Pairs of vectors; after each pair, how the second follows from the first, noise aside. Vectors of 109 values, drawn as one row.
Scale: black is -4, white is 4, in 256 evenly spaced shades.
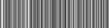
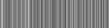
shrunk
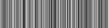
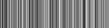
wrapped around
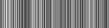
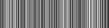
wrapped around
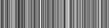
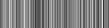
shuffled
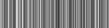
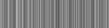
shrunk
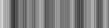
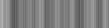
shrunk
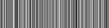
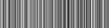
shuffled
